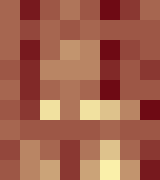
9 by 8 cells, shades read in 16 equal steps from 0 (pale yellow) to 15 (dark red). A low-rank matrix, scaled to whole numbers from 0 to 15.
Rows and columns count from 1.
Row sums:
87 78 81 79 83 57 78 71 59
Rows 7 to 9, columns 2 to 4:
10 10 10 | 7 9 12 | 7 5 12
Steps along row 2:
up down up down up same same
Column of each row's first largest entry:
6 2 6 2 6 8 2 4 8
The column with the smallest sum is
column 5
